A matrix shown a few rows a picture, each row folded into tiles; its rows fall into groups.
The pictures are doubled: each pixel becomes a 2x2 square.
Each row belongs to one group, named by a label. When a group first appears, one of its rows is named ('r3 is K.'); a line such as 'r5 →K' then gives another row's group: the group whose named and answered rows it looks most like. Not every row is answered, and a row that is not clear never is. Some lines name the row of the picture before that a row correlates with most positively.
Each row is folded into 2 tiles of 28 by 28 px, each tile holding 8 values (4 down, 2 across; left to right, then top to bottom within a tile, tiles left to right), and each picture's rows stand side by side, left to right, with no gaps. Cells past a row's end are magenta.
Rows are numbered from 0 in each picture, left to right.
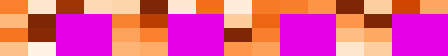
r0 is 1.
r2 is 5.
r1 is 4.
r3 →1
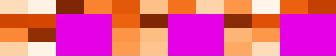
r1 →1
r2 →1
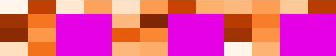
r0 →4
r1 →5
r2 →4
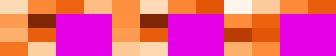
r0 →5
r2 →5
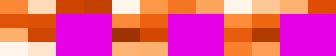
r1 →5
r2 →5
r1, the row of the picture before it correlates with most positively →2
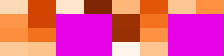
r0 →4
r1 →4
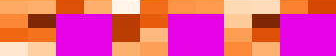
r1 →4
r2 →5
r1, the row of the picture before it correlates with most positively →1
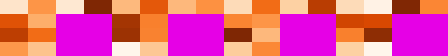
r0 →4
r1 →4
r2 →4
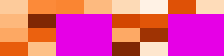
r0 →5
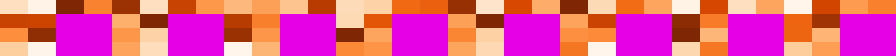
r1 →1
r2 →4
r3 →5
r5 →1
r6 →4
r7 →4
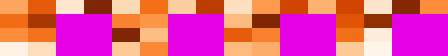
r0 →4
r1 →4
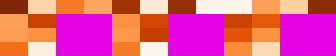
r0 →1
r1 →1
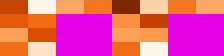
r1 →1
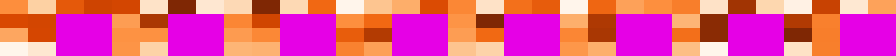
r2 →4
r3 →5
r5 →5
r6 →1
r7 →4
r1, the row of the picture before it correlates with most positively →1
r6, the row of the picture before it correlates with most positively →1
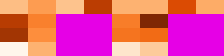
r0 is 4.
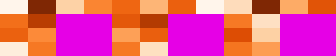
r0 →4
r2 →4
